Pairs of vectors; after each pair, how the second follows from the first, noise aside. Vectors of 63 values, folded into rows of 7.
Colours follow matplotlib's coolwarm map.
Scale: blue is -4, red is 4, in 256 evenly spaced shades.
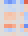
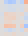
shrunk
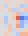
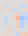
shrunk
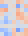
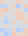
shrunk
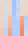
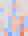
sign-scrambled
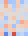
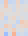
shrunk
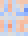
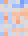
wrapped around
